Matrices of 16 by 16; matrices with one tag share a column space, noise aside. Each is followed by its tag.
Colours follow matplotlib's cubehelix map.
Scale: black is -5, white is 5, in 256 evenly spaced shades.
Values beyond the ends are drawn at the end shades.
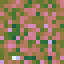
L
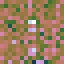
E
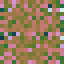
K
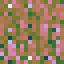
L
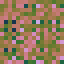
E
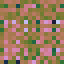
E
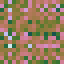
K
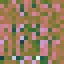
L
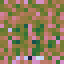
L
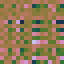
E
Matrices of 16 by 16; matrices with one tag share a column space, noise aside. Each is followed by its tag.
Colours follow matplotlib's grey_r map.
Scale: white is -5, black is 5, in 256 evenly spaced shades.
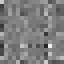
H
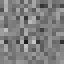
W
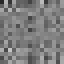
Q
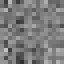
Q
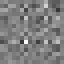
W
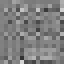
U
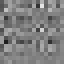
W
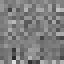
U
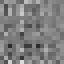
H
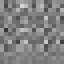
W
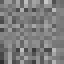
Q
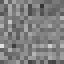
H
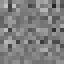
W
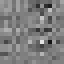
W
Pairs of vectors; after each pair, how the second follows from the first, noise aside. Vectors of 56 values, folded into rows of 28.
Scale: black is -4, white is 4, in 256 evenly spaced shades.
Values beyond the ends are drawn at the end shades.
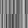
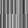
negated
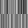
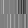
partly zeroed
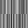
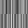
negated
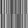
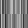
negated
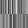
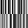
scaled up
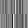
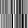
scaled up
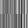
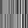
negated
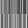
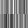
wrapped around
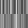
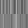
shrunk
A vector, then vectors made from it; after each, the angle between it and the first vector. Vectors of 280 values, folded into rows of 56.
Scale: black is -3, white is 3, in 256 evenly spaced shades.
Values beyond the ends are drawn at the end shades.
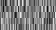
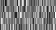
nearly parallel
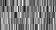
nearly parallel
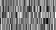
partly aligned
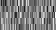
nearly parallel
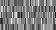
partly opposed
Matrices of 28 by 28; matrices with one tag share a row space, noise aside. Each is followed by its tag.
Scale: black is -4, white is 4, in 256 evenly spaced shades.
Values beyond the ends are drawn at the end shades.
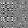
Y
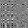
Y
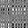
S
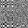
Y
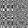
Y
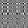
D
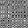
S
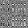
S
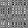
S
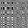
Y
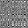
S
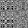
Y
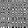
S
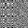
Y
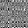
S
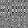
S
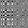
Y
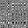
S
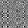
D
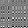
S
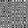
S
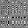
S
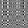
D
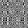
D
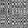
S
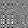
Y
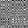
S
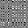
S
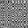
S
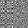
Y
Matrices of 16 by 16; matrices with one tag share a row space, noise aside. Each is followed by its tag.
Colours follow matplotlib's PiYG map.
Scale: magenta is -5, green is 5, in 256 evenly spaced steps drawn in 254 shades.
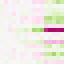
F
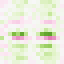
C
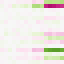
F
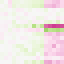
F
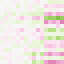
F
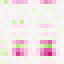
C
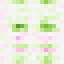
C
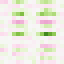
C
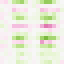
C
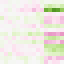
F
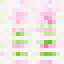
C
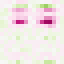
C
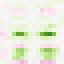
C
